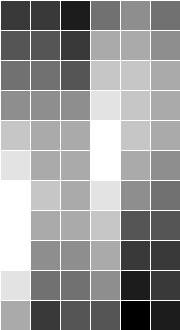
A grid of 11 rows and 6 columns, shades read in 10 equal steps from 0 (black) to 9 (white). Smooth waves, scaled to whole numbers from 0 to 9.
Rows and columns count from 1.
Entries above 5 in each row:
0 2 3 3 6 5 4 4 2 1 1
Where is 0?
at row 11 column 5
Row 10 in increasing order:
1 2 4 4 5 8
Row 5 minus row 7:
-2 -1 0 1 2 2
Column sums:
70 50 47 72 49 44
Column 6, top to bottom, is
4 5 6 6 6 5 4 3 2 2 1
